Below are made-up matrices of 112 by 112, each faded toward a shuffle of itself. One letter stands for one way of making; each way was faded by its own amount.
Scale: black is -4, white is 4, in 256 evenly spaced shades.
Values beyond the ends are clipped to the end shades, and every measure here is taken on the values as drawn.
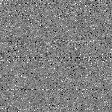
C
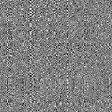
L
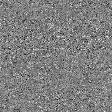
C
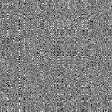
L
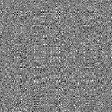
L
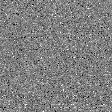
C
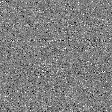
C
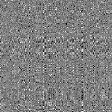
L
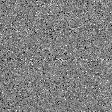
C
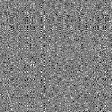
L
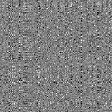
L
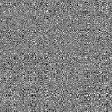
L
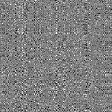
L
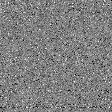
C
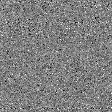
C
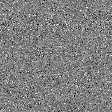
C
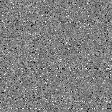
C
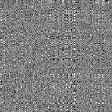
L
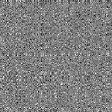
L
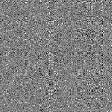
L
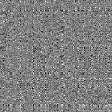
L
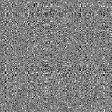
L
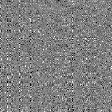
L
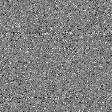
C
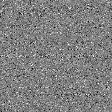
C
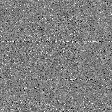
C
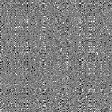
L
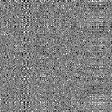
L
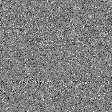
C
